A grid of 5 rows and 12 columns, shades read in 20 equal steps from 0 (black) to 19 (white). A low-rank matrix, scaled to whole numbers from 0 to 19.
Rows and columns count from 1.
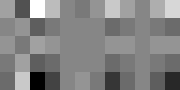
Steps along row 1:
down up down down down up up down down up up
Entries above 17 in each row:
1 0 0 0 0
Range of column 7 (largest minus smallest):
2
